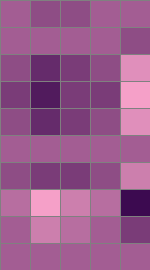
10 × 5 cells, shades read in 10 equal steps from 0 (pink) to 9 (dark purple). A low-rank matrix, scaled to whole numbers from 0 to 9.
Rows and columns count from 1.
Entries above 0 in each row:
5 5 5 4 5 5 5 4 5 5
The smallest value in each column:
3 0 2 3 0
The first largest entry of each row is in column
2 5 2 2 2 1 2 5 5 1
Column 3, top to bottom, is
5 4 6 6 6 4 6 2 3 4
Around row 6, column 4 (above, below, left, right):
5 5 4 4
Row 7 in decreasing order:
6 6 5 5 2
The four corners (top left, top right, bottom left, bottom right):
4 4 4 4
